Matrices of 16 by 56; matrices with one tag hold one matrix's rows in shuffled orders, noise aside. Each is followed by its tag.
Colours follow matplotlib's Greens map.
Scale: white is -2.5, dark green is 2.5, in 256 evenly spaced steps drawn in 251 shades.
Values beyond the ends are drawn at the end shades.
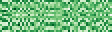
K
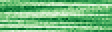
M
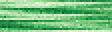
M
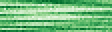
M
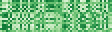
K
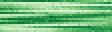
M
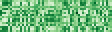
K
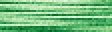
M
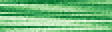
M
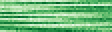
M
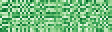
K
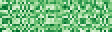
K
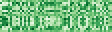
K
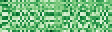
K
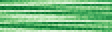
M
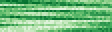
M
